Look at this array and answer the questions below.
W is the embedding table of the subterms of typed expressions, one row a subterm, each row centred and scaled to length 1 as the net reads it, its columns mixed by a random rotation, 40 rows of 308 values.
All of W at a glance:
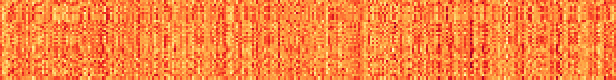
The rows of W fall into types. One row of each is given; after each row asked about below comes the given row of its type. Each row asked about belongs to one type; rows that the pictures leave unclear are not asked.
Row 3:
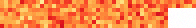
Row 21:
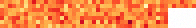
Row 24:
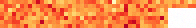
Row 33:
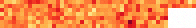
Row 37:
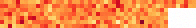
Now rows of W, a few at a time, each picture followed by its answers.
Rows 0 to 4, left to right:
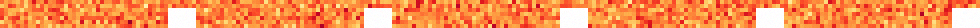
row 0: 21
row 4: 3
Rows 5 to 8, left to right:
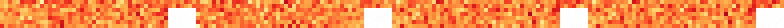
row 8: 3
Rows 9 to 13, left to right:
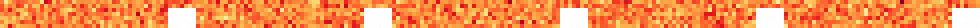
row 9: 3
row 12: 33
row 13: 21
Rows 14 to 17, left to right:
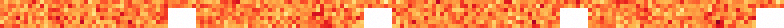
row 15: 33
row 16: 37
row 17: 33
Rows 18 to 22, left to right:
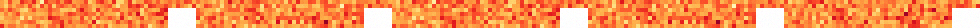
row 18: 3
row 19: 21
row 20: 3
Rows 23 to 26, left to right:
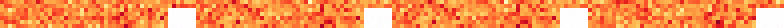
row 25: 24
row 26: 33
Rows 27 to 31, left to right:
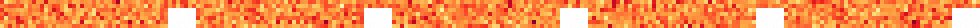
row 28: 21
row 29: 37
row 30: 33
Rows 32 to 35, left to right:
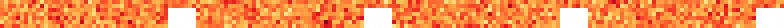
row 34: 37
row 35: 3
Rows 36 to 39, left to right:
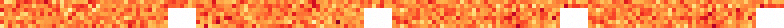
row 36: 33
